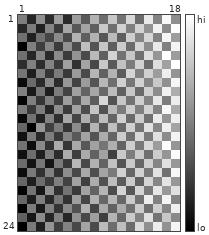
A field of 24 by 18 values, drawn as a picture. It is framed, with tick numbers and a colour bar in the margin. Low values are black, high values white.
Slope: up to the right. Average level on the scale: 50%. Grain: checkered. Mirror symmetry: none.
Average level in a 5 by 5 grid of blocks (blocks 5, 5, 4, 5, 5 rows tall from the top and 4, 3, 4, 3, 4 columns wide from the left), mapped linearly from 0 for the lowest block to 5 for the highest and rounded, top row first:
02345 | 01345 | 01345 | 02235 | 01245
